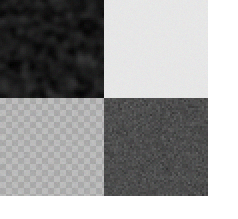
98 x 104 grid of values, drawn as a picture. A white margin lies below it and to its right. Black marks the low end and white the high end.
The table splits into 2 rows of 2 panels. Panel 1,1: very low, blotchy, faint in contrast. Panel 1,2: very high, flat. Panel 2,1: high, checkered, faint in contrast. Panel 2,2: low, fine-grained, faint in contrast.
